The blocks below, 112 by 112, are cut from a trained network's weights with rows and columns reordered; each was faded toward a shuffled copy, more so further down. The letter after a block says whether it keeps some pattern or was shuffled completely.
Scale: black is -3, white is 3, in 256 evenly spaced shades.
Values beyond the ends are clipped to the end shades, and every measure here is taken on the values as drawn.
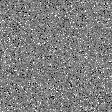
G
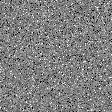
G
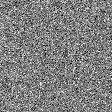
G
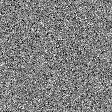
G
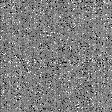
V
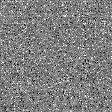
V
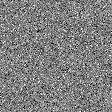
G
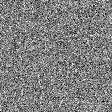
V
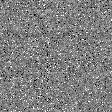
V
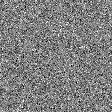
V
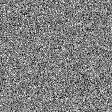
V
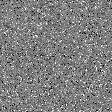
G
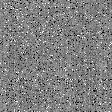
V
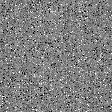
V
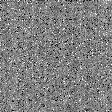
V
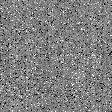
V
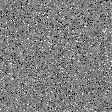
G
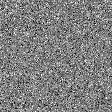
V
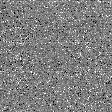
V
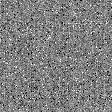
V
